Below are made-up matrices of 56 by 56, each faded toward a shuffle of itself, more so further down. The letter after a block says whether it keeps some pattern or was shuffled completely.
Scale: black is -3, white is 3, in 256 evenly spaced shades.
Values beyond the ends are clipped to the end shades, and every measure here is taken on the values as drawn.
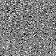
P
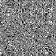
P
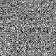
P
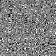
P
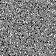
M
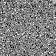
M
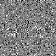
P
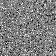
M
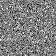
M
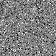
M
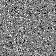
M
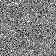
M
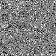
P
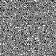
P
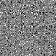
P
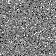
M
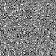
P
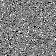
M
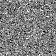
M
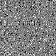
P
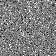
M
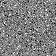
M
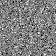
M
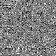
P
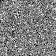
M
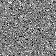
M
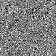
P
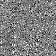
P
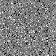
P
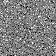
M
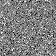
M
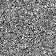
M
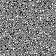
M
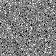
M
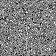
M
